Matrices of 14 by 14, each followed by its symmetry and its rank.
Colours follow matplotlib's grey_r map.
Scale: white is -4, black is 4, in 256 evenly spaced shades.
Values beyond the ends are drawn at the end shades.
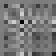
symmetric, rank two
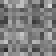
antisymmetric, rank two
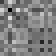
symmetric, rank two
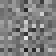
neither, rank three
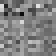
neither, rank three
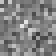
symmetric, full rank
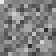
symmetric, full rank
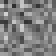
antisymmetric, rank two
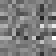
neither, rank three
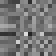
neither, rank three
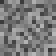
symmetric, full rank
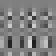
neither, rank one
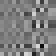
neither, rank two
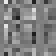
neither, rank two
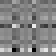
neither, rank one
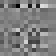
neither, rank two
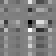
neither, rank one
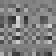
neither, rank two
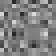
antisymmetric, rank two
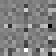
antisymmetric, rank two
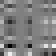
neither, rank one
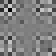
symmetric, rank two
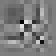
symmetric, rank two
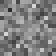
symmetric, full rank
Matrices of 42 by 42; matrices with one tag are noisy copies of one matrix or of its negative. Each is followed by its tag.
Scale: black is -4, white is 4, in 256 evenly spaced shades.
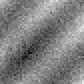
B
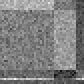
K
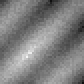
B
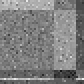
K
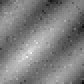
B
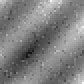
B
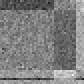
K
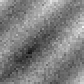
B
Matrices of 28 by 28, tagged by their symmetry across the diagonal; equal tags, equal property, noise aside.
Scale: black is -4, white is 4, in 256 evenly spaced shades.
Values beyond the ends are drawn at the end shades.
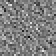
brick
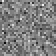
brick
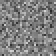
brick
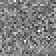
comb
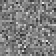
comb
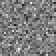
comb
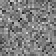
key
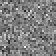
comb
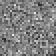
key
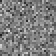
comb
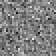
brick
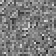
key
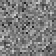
key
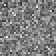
key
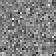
brick
